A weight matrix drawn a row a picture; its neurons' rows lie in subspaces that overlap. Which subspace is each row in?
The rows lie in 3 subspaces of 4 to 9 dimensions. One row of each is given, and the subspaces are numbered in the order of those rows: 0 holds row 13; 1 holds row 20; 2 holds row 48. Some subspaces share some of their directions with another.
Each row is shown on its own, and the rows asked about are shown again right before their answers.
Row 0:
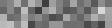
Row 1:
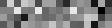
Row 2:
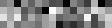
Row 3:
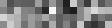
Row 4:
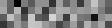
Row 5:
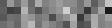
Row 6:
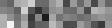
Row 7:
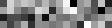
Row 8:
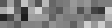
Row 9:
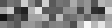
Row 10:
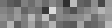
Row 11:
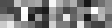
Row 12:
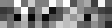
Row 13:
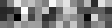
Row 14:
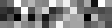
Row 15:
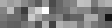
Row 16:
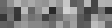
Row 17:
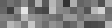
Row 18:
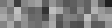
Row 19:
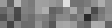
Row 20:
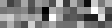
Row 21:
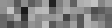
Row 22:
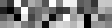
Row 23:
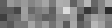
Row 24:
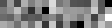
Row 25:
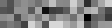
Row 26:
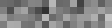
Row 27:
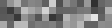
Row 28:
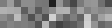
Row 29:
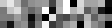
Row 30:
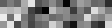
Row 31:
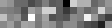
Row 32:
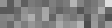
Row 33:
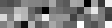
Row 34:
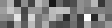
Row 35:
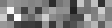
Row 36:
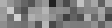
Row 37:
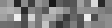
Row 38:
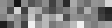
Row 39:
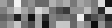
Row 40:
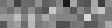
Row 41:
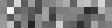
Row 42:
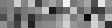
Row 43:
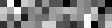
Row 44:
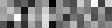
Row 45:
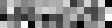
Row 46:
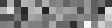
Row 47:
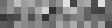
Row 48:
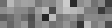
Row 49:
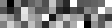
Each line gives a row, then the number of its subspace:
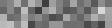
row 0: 1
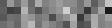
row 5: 0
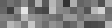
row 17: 0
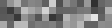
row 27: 1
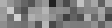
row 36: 1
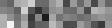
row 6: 1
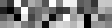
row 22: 1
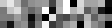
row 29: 2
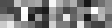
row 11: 1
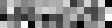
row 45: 1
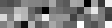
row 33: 1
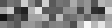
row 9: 2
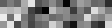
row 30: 1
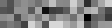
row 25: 1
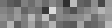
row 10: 2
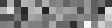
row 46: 2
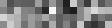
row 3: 0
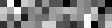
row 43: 1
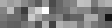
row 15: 1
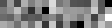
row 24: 1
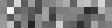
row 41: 1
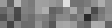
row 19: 1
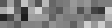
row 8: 2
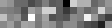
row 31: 1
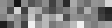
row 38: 1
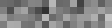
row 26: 1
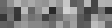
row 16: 0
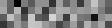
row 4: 1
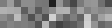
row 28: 1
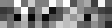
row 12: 2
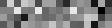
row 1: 1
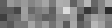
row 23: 0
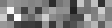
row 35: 1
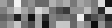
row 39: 0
